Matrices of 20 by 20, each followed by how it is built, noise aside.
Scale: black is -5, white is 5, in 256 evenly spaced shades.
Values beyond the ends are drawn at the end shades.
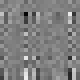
low rank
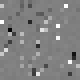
sparse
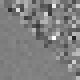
upper triangular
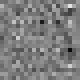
low rank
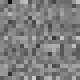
low rank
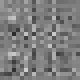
low rank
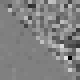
upper triangular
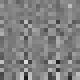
low rank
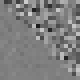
upper triangular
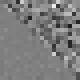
upper triangular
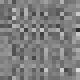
low rank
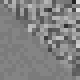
upper triangular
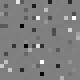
sparse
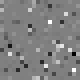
sparse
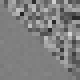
upper triangular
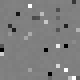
sparse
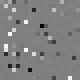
sparse
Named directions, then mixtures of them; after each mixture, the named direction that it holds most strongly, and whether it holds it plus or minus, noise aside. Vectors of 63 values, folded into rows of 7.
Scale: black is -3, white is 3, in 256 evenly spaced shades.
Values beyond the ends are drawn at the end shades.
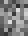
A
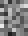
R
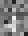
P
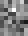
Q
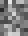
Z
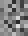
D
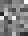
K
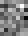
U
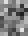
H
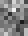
Q, plus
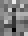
P, minus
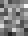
R, plus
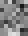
Z, plus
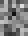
Z, minus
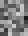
U, plus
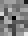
K, minus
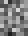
R, plus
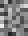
R, plus
